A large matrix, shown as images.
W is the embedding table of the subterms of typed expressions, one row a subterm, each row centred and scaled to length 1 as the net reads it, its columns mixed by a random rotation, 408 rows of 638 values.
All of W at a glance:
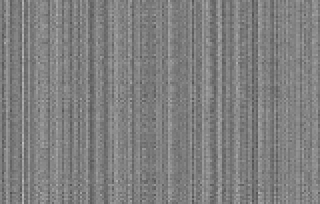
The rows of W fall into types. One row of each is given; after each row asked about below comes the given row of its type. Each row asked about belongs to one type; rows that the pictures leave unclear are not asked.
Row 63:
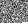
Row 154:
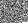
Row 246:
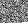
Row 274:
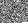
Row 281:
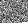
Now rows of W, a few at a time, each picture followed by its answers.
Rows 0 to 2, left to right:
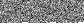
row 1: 281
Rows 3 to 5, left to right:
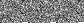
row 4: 274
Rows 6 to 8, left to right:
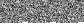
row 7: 246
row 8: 63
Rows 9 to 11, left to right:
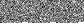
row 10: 63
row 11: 274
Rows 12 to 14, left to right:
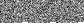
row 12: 274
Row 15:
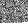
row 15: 246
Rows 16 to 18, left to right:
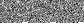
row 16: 274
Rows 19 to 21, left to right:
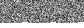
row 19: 274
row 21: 63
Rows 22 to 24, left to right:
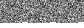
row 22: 154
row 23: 63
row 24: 63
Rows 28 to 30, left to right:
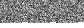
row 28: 154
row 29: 246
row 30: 246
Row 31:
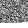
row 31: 246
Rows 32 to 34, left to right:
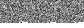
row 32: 154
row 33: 154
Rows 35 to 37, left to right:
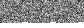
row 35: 246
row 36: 274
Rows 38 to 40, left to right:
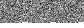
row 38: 154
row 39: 63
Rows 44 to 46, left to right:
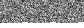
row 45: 246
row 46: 63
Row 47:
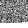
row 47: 281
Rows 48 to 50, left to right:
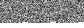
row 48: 281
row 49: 274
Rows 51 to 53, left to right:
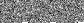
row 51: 274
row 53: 154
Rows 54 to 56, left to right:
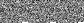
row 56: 281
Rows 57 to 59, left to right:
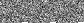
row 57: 281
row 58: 274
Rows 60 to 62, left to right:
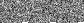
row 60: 274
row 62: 281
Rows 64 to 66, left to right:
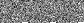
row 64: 63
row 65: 281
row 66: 154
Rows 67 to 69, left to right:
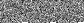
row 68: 281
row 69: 281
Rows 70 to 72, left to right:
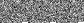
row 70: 274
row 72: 274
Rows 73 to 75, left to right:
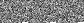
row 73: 281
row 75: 281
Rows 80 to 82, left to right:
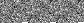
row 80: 274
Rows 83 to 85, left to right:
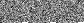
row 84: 154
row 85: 246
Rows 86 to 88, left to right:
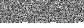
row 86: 154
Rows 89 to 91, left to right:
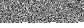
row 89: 154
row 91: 63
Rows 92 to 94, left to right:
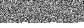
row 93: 281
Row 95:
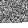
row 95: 281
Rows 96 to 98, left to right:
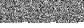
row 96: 246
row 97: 274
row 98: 281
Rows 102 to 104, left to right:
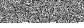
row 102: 274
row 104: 281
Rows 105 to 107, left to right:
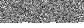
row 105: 281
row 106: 274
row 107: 154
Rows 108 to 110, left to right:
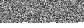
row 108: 281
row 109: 63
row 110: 246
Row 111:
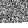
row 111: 63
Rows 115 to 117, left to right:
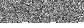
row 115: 274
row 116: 274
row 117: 154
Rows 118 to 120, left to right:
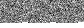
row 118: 154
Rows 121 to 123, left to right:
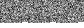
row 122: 246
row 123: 63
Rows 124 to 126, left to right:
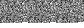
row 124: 154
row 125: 154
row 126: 281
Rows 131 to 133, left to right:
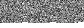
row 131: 154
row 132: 281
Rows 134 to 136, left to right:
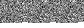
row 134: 154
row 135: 274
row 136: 274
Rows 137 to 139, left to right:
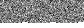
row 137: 281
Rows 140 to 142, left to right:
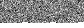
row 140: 274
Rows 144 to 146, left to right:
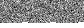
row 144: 274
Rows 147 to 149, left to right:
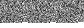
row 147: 154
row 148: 154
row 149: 154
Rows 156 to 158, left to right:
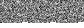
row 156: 274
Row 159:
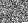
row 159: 63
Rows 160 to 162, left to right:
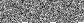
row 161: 63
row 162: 154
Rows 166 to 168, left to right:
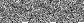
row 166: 274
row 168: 274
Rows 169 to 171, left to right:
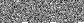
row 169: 274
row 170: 154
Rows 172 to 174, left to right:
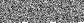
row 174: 246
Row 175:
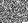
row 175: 274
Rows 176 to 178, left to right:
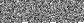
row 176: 274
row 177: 154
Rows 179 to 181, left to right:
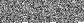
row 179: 154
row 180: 246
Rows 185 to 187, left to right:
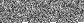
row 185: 274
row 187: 154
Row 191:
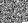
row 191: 274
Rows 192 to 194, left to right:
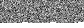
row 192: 274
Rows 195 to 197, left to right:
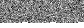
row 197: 63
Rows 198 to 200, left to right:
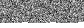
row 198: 63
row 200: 274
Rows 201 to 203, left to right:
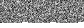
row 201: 274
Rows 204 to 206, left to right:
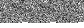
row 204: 63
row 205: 274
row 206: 154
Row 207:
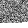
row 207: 246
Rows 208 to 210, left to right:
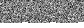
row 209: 281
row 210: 63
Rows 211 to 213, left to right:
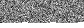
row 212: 154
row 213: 281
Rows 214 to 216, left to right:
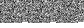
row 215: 274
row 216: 154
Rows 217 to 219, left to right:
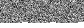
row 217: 63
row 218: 246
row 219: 274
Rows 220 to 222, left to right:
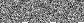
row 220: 246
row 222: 63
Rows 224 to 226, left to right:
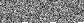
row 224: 281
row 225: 63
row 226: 281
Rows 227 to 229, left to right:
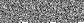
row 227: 154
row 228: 154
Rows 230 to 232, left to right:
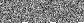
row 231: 63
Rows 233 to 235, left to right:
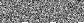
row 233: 281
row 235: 63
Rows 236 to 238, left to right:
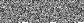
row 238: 281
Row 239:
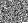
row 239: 154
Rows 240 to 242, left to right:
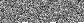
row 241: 246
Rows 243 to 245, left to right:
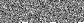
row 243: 154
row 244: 63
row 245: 281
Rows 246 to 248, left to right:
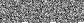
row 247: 274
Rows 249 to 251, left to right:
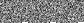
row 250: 154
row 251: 63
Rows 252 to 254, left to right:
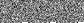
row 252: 63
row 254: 154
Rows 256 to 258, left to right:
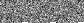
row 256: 281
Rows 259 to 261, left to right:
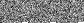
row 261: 274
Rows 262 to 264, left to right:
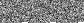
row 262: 281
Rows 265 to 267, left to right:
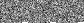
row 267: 281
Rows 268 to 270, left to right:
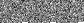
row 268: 63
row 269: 154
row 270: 274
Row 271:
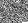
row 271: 274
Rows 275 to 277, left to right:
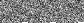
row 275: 281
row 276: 63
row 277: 63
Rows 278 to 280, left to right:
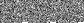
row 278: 274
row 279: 154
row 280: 281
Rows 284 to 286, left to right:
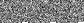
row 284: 281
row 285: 274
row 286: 274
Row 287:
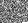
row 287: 274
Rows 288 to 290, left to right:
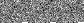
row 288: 274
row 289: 63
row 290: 274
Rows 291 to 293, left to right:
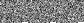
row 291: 281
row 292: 281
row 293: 63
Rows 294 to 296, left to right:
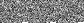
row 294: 274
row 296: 281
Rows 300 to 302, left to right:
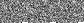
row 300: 154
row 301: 246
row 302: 274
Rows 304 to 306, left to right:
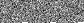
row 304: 63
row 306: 281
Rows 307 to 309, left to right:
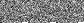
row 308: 281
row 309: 274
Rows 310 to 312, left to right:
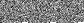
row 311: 154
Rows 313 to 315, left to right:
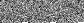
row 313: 281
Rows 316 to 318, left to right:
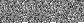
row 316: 154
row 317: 154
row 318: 63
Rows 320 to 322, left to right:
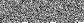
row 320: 246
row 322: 154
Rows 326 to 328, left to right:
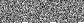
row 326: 154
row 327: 63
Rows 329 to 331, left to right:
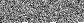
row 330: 246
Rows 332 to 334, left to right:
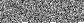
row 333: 154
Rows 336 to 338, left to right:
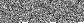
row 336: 154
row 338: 246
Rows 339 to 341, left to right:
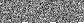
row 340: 63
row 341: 154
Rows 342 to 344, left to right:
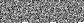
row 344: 281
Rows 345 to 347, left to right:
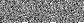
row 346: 154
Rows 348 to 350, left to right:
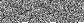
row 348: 281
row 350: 154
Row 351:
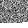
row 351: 274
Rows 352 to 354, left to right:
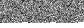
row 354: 154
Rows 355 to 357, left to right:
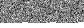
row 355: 63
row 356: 281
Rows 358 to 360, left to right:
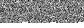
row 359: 281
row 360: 281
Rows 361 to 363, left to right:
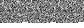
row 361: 274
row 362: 281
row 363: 274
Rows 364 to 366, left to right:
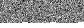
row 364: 63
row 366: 274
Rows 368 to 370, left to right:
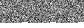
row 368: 281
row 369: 154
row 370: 63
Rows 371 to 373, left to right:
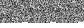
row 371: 63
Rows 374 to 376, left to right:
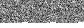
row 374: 246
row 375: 154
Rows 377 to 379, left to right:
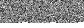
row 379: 281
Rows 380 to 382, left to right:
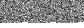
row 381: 281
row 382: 246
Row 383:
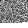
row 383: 281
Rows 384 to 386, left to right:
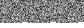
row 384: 63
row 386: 63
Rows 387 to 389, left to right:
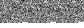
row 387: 63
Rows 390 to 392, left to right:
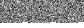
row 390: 274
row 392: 63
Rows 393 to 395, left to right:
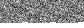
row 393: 274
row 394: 63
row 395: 281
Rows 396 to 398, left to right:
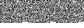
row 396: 274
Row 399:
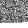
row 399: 246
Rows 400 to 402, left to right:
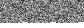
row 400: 63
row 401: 246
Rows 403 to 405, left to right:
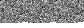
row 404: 274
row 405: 281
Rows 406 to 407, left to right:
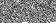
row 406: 274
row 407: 154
